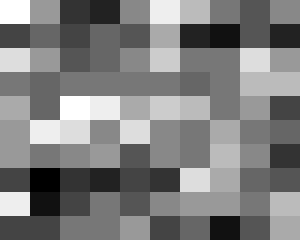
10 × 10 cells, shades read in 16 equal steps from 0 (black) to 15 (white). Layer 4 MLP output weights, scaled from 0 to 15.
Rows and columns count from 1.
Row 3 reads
13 9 5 6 8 12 7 7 13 9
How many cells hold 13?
5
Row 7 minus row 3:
-4 -2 3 3 -3 -4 0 4 -5 -6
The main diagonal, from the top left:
15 6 5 7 10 8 7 10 7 10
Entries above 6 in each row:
7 1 8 8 8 9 8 2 7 4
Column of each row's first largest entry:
1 6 1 9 3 2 8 7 1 10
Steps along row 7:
down up up down up down up down down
